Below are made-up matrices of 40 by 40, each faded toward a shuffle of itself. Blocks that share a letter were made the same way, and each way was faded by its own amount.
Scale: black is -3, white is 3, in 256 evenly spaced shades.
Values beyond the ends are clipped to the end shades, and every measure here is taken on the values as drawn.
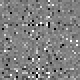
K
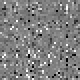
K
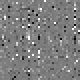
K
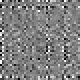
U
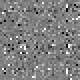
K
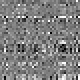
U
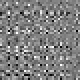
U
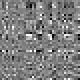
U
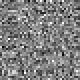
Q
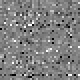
K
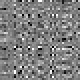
U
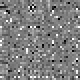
K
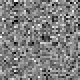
Q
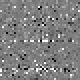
K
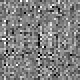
Q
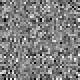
Q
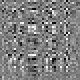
U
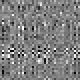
U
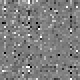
K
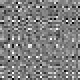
U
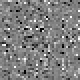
K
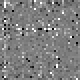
K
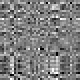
U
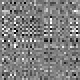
U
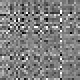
U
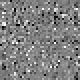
K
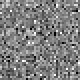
Q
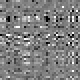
U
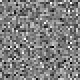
Q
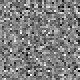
Q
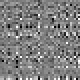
U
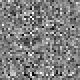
Q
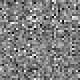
Q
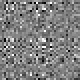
U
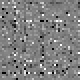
K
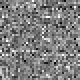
Q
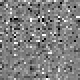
K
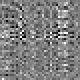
U
